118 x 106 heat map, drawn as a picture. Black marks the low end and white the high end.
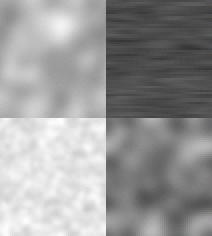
It is made of 2 by 2 panels. Panel 1,1: high, smooth. Panel 1,2: low, streaked across, faint in contrast. Panel 2,1: very high, blotchy, faint in contrast. Panel 2,2: middling, smooth.
